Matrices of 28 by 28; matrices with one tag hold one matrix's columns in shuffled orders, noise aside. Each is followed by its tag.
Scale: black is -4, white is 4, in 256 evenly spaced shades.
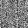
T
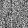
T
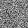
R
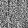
T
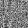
T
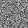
R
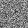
R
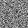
R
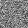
R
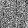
T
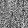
T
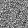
R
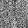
T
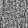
T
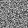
R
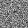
R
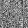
T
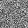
R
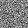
R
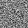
R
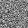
R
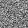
R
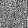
T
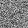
R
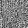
T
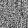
T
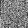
T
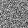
R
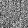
T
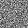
R
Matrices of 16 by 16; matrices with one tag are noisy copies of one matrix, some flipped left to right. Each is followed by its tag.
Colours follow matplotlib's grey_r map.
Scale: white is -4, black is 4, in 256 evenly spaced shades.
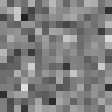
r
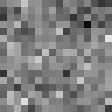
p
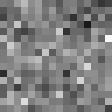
p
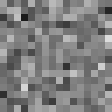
r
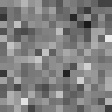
p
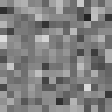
r
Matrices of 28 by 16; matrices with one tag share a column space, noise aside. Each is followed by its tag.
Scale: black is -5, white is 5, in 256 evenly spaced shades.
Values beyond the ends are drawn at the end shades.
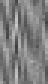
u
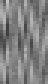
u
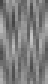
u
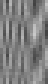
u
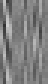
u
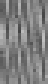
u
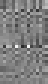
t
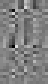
t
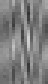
u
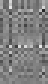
t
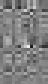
t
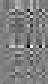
t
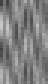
u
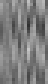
u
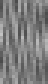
u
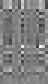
t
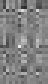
t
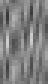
u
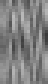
u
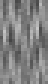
u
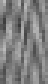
u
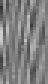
u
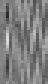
u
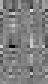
t
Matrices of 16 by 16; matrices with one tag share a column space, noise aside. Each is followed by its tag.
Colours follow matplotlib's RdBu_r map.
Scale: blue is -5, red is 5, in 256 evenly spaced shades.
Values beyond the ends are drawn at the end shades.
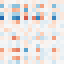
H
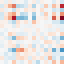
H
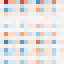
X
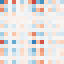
X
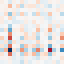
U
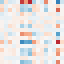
X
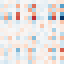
H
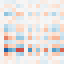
U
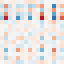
H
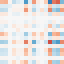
X
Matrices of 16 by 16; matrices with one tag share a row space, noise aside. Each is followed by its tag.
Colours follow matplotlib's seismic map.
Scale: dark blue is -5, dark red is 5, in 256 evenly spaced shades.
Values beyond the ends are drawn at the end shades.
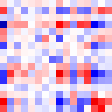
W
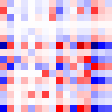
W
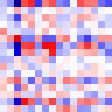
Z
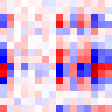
W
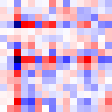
Z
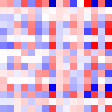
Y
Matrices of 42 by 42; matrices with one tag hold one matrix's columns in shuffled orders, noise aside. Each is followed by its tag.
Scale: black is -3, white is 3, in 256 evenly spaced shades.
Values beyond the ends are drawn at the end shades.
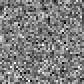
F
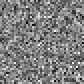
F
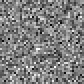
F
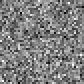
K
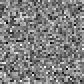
F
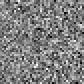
K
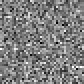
F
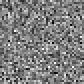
F
